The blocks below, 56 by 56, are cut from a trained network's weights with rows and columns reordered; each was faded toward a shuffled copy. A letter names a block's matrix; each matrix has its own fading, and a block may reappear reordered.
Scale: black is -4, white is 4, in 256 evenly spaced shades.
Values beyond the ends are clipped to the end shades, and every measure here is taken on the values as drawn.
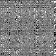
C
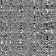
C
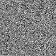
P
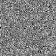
P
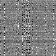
C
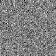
P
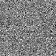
P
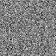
P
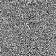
P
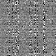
C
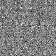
P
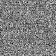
P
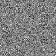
P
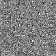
P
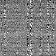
C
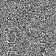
P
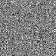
P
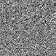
P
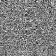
P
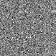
P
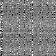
C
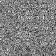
P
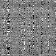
C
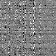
C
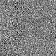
P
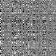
C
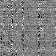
C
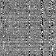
C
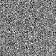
P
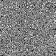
P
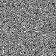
P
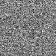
P
